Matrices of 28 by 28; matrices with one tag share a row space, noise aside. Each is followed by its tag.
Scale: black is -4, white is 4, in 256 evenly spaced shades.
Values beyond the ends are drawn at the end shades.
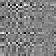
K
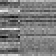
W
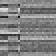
W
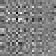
K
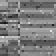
W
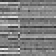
W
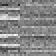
W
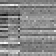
W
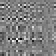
K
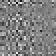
K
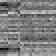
W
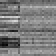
W
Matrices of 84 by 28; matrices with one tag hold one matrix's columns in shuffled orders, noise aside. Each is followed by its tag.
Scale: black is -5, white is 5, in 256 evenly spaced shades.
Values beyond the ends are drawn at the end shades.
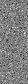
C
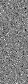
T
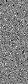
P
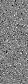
P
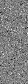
C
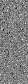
T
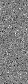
C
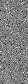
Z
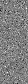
Z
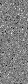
C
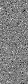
Z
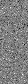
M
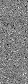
M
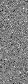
Z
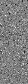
P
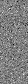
M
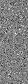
C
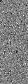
P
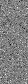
M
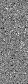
C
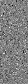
P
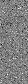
M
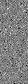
C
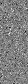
C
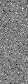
Z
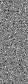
Z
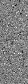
P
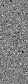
P
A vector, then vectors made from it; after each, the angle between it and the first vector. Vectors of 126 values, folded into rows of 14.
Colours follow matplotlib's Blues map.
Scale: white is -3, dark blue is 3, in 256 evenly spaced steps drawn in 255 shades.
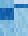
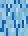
orthogonal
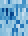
partly aligned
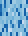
orthogonal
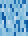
orthogonal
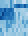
nearly parallel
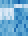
nearly opposite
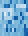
partly opposed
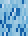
orthogonal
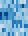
partly aligned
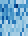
partly aligned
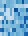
partly opposed
